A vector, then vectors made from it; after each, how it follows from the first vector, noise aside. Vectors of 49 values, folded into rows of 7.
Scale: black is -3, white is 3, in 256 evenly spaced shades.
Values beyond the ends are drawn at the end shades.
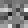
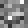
wrapped around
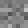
shrunk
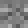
shrunk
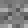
shrunk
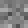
shrunk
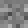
shrunk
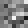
wrapped around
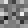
wrapped around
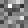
wrapped around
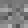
shrunk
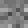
shrunk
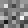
wrapped around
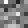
wrapped around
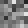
wrapped around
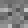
shrunk
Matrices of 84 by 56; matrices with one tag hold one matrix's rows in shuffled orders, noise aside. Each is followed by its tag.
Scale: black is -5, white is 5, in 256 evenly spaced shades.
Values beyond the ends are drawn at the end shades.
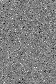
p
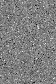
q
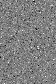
q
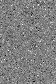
q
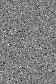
p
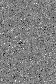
p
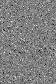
p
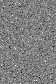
p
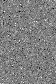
p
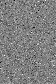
q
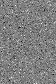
p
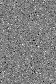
q
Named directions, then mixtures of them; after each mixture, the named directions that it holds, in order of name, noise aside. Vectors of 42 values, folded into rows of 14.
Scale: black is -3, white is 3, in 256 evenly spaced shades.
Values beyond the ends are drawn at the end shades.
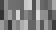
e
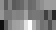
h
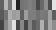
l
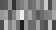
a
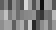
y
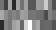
a, h, l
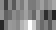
h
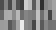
e, y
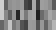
e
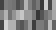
a, l, y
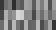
a, e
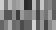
e, y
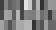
e, y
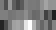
h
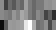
h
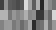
a, y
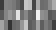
e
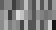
a, e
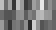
l, y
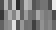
e, l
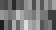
a, e, h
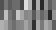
a, e, y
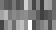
h, y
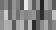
y
